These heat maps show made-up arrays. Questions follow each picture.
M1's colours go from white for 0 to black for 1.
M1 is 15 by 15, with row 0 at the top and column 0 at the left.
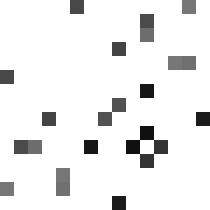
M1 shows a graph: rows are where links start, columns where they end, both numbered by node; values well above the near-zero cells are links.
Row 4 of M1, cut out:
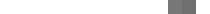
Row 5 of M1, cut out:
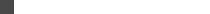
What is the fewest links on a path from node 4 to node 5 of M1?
3
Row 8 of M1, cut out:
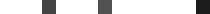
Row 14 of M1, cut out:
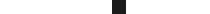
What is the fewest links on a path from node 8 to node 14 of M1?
1
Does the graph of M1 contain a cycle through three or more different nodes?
no
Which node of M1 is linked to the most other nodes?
node 10
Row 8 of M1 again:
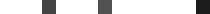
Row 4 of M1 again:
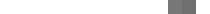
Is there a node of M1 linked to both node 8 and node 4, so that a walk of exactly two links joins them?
no
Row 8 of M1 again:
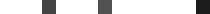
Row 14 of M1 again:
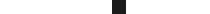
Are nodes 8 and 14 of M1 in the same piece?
yes
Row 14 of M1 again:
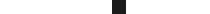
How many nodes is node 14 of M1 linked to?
1
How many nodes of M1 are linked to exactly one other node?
10
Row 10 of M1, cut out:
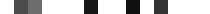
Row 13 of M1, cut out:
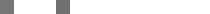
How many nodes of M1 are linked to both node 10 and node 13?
0
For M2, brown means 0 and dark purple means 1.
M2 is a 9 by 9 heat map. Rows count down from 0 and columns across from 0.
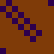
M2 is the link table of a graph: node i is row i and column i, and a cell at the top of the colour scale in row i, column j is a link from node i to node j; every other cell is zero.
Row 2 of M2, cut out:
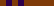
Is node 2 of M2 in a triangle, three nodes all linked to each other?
no
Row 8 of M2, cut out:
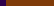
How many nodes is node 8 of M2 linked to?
1
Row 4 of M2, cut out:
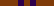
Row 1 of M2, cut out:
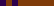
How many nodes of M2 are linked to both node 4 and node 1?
0
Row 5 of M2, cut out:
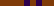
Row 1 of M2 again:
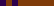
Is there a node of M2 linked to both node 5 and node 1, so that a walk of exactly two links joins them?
no
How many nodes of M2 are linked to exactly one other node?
2
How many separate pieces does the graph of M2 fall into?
2
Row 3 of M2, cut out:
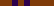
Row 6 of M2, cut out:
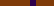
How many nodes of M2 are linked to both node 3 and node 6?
0
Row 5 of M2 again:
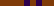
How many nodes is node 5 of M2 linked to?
2
